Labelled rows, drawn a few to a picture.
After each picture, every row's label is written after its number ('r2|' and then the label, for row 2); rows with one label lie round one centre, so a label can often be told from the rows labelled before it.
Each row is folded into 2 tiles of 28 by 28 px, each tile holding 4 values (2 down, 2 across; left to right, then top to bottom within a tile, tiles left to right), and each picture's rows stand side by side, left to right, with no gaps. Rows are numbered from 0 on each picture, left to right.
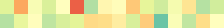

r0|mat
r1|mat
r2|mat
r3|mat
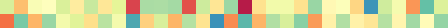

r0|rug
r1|mat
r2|mat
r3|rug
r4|rug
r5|mat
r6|mat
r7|mat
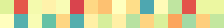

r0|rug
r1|rug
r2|mat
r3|rug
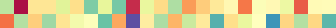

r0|rug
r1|mat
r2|rug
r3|rug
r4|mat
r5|rug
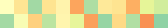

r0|mat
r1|mat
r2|mat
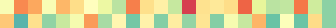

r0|rug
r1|mat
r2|rug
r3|rug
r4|mat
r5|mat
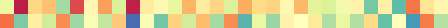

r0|rug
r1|rug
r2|rug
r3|rug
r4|rug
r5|mat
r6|mat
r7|rug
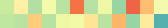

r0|mat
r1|mat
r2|rug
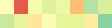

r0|mat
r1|mat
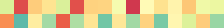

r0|rug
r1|rug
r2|rug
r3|mat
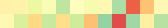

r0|mat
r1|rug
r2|rug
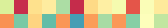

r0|rug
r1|rug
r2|rug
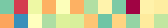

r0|rug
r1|mat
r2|rug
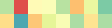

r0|rug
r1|mat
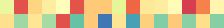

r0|rug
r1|rug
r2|rug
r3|rug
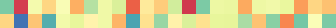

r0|rug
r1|mat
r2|rug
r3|mat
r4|mat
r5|rug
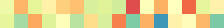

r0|mat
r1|mat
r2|rug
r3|mat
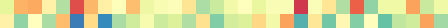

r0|rug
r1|rug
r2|mat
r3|mat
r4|mat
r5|rug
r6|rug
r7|mat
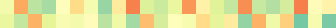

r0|mat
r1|mat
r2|mat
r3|mat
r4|mat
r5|rug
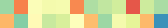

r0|rug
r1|mat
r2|mat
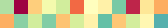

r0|rug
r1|rug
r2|rug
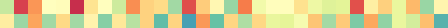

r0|rug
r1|rug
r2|rug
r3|rug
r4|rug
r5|mat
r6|rug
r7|mat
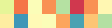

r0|rug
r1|rug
